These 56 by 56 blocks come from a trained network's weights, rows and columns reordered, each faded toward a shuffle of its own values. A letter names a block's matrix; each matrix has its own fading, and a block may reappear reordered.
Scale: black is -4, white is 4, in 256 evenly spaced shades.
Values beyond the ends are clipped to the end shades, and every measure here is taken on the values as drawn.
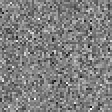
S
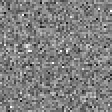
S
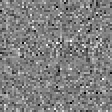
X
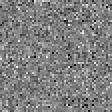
X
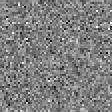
S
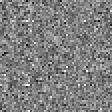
S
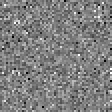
S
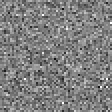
S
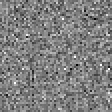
S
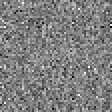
S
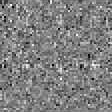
X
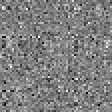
X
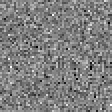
S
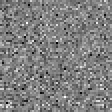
X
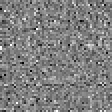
X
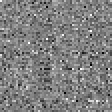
X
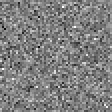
S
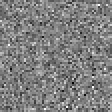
S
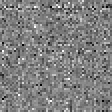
X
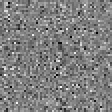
X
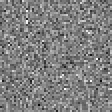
S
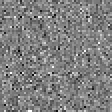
X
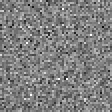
S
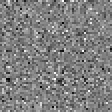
X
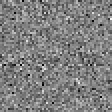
S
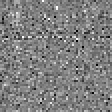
X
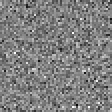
S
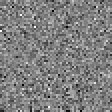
S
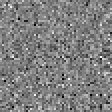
X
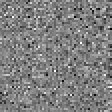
X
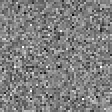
S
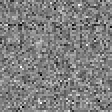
S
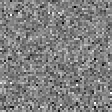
S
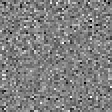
X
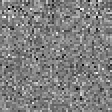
X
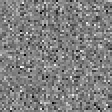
X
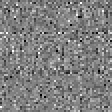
X
